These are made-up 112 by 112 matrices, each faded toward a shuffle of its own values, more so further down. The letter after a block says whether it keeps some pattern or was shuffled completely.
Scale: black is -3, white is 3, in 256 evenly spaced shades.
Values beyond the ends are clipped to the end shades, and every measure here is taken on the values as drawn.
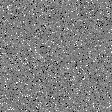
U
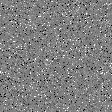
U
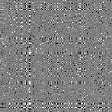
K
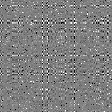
K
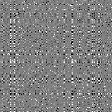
K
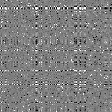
K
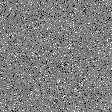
U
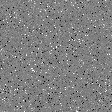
U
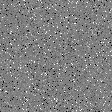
U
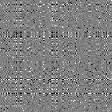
K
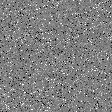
U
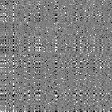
K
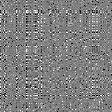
K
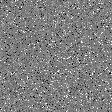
U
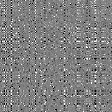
K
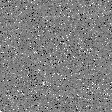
U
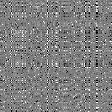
K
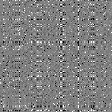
K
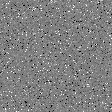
U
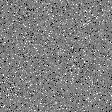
U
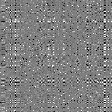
K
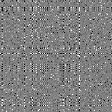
K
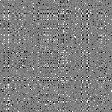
K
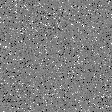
U
